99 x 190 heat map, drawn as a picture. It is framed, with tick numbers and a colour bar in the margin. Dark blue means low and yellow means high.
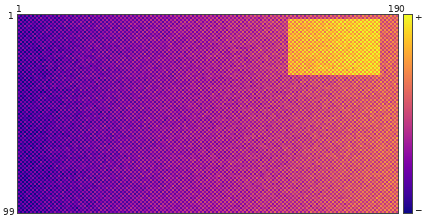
There is an overall slope up to the right. The ninth with the highest average is the top right. In the top right lies a patch that is higher than the rest.
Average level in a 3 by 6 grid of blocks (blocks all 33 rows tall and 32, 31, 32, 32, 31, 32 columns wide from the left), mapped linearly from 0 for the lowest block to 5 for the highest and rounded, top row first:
0 1 1 2 4 5 / 0 1 1 2 3 3 / 0 1 1 2 3 3
